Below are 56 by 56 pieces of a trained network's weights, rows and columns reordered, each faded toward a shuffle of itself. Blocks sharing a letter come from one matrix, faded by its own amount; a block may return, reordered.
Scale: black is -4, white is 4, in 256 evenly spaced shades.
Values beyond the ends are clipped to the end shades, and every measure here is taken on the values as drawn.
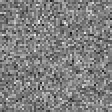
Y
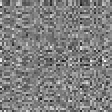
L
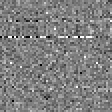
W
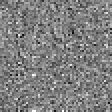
W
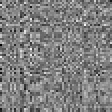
L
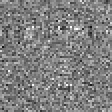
W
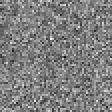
Y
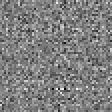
W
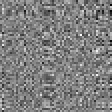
L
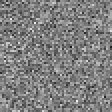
Y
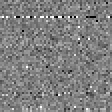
W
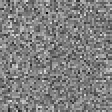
Y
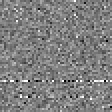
W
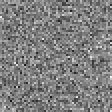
Y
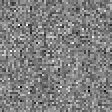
W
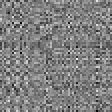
L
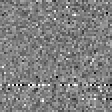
W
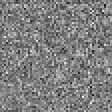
Y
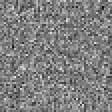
Y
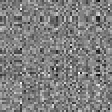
L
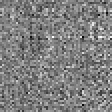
W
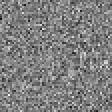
Y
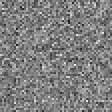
Y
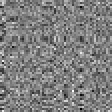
L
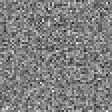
Y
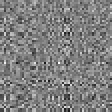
L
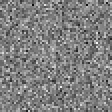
Y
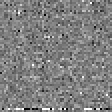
W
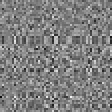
L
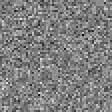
Y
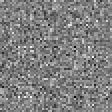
W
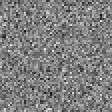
Y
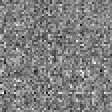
W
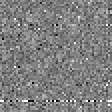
W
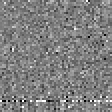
W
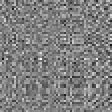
L
